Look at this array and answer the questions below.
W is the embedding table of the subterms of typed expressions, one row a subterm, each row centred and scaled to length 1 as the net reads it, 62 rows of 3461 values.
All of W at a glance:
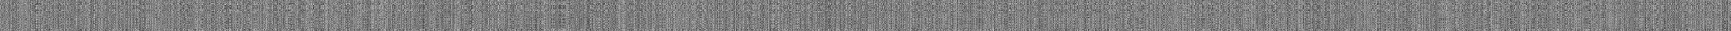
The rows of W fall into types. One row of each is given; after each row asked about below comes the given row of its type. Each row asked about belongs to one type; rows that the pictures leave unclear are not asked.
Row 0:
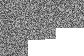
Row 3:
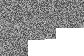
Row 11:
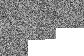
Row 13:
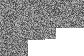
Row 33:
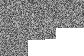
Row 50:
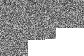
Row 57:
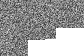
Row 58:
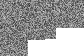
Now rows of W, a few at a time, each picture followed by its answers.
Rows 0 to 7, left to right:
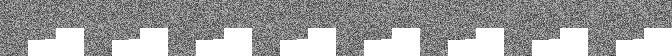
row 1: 3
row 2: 58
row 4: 57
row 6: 58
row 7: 58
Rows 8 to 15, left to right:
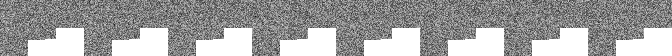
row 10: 50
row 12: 3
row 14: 13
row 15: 0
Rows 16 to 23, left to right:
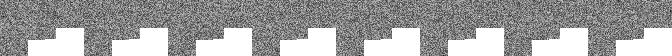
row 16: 11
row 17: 0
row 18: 57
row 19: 3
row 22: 13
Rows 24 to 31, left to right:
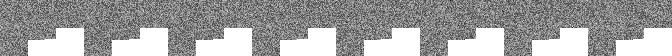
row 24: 3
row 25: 58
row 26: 58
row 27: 3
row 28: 0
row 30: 50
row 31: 11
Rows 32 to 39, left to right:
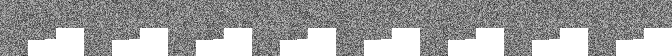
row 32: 58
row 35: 11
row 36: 0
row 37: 33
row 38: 33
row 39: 33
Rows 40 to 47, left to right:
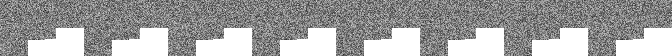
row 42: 3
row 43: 13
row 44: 33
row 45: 0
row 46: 3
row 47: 13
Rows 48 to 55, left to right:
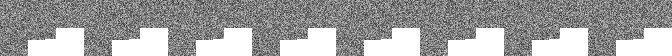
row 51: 33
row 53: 50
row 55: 33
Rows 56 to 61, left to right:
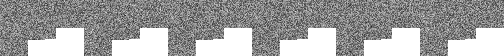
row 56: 13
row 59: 58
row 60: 57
